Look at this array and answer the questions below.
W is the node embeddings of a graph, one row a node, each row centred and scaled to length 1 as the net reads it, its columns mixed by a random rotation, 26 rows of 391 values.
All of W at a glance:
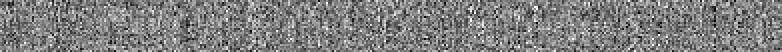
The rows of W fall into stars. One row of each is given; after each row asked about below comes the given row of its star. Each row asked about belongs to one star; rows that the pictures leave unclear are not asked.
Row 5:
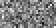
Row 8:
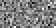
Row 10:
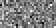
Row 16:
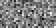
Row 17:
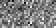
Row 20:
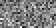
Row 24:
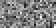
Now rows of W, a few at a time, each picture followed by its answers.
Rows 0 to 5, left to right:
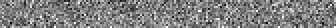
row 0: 24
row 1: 17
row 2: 17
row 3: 10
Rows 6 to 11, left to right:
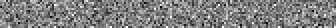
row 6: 5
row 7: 8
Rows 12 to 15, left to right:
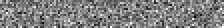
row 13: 20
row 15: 20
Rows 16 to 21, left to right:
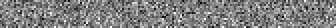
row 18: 20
